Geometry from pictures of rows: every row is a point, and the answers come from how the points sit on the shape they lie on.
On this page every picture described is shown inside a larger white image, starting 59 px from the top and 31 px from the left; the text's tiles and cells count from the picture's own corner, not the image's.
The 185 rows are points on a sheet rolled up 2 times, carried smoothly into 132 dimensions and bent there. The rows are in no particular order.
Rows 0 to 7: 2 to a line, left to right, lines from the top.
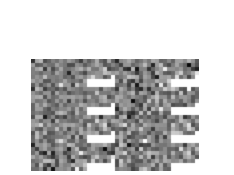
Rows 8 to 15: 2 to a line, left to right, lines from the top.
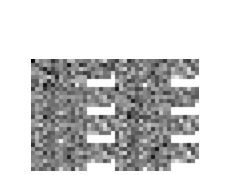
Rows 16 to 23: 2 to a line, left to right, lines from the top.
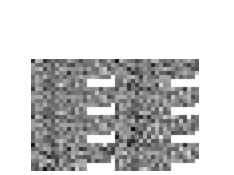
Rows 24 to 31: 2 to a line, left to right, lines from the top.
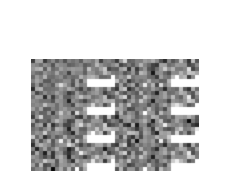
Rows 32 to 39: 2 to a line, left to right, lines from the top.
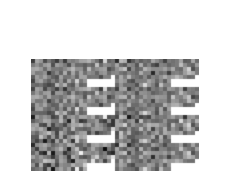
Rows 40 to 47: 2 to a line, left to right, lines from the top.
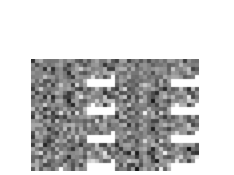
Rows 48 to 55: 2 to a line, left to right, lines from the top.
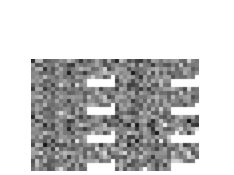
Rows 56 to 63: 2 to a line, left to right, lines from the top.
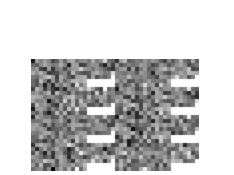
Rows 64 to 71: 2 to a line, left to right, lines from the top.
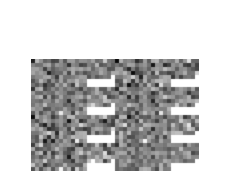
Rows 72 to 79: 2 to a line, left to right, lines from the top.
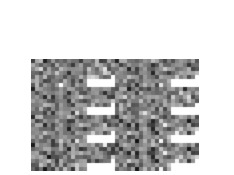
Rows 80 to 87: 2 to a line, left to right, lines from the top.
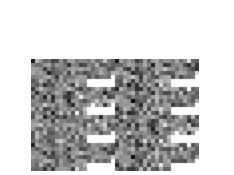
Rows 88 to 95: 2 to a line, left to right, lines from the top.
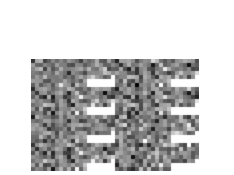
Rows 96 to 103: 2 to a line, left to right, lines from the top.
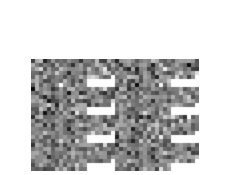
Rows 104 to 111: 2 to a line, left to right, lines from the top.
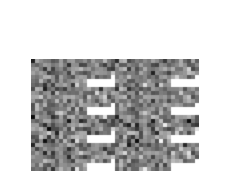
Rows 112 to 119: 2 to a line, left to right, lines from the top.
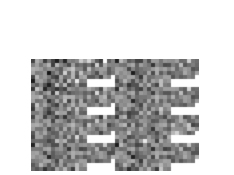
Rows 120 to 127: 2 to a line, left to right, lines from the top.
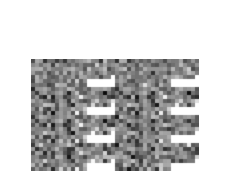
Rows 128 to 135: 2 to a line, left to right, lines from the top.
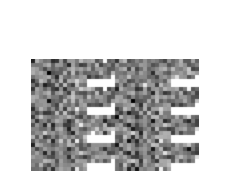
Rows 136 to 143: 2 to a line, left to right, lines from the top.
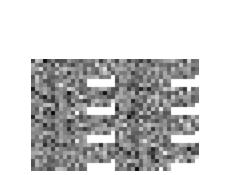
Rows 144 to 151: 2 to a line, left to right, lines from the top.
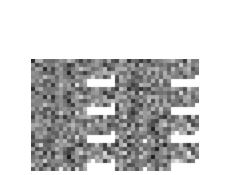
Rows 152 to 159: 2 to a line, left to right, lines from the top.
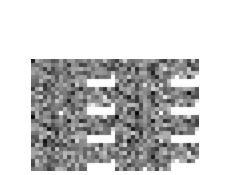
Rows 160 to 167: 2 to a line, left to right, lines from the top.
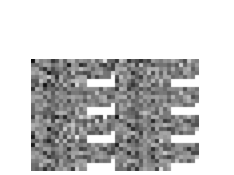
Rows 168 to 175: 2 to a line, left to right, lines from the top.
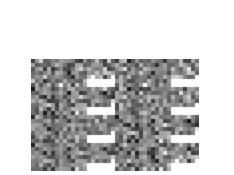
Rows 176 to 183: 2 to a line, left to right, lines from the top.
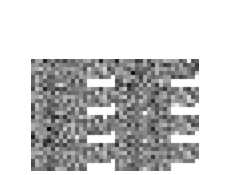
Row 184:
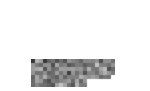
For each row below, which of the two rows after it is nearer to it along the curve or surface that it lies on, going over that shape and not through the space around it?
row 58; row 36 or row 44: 36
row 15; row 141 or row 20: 141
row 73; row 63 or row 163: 163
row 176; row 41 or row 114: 114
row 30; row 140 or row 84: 84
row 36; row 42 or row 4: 42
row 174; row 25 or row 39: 39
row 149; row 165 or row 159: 159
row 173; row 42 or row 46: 42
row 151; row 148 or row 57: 148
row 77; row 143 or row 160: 143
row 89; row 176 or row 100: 176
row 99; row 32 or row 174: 174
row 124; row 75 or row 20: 75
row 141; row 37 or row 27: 37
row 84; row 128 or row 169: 169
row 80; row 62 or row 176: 176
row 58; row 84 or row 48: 84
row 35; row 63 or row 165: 165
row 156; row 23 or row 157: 157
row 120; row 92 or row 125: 92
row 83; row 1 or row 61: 61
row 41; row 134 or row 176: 134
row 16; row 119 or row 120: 119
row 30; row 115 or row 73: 115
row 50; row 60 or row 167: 167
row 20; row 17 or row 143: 17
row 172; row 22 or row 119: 119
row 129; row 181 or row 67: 181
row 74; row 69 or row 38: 69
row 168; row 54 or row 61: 54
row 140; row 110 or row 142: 110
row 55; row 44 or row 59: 44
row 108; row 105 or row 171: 171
